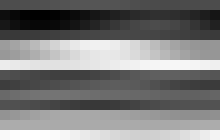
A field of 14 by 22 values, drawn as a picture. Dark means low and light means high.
Stripes running across repeat 2 times from top to bottom. Streaks run across, left to right. The ninth with the lowest average is the top left.
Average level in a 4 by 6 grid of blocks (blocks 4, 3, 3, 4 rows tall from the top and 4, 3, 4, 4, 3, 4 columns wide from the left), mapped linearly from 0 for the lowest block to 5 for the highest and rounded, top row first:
000110
445544
111111
333333
